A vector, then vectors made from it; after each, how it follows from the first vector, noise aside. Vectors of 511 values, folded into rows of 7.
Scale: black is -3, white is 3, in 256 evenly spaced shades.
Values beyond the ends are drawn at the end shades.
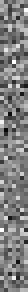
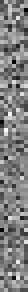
negated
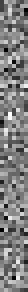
negated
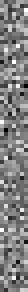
copied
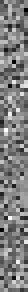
negated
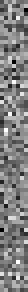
negated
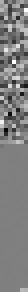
partly zeroed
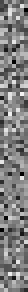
negated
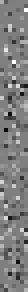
partly zeroed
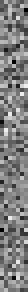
negated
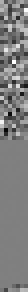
partly zeroed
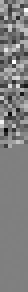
partly zeroed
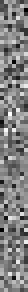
negated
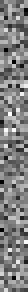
negated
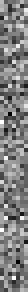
copied
